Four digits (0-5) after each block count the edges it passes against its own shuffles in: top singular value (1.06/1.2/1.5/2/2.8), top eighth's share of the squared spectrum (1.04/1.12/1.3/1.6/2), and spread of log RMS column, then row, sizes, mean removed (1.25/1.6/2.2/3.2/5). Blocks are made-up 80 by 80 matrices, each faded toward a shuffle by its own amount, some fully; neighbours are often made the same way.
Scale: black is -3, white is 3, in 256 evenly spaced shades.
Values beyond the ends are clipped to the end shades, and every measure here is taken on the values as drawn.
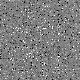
1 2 2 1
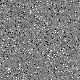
0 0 0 0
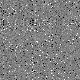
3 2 1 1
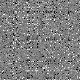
3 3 2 2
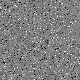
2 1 0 0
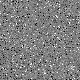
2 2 0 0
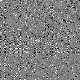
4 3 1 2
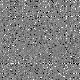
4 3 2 2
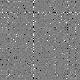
4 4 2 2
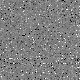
2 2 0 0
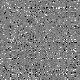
3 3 2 2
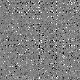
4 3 2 1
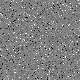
1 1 0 0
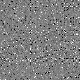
3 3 1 2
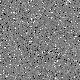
0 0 0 0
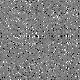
3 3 1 1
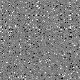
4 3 1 2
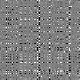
5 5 4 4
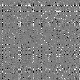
4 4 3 3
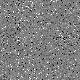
2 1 0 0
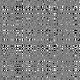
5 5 4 4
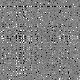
4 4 2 2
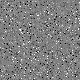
2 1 0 0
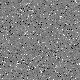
0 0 0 0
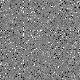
3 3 1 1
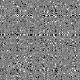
4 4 2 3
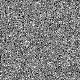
2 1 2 0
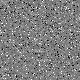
0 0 0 0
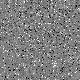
2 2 0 0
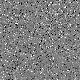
2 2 0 1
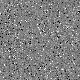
0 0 0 0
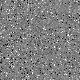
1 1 1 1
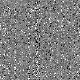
2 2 3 2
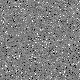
0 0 0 0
